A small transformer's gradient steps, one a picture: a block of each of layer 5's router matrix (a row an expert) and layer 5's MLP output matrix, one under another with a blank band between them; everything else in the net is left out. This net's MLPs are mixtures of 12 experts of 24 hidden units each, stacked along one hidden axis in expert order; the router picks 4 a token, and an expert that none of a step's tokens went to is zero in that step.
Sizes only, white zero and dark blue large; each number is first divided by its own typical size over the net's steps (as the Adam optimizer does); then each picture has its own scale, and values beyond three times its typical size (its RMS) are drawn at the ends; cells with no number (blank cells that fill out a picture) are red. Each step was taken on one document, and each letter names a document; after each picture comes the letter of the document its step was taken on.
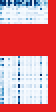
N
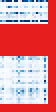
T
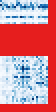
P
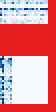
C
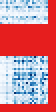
P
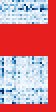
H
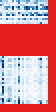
H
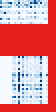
N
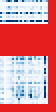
T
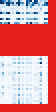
N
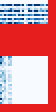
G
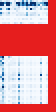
N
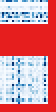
T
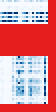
T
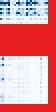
N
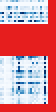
T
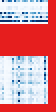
T
